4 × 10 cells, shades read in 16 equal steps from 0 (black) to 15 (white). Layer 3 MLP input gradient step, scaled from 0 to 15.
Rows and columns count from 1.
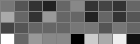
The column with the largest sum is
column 1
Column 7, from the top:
3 2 7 12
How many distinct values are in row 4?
9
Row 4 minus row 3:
11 1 3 2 2 -7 5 5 7 -5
